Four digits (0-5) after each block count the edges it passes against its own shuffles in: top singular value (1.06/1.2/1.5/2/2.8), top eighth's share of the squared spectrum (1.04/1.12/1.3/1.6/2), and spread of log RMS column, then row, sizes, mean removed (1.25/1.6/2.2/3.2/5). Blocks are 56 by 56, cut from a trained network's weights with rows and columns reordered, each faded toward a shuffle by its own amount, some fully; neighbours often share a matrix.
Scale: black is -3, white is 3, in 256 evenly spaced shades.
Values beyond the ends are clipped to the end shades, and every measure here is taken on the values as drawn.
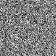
3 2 1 1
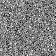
2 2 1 0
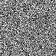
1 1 0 0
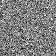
0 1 0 0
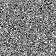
0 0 0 0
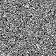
0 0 0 0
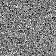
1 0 0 0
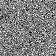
0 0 0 0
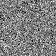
0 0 0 0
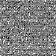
2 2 2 0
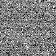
2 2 2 0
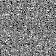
1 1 0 0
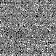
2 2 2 0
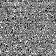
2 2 1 0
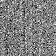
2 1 0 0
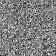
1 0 0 0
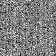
2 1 0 1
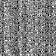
3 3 0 3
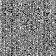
2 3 0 2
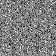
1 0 0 0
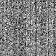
3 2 0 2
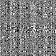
3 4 0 3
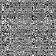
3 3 3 1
